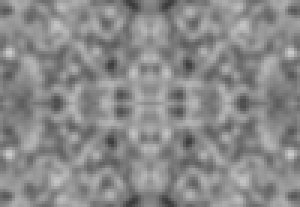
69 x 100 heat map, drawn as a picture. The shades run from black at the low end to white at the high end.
Histogram: bell-shaped. Grain: blotchy. Mirror symmetry: left to right and top to bottom. Odd rows or columns: none.
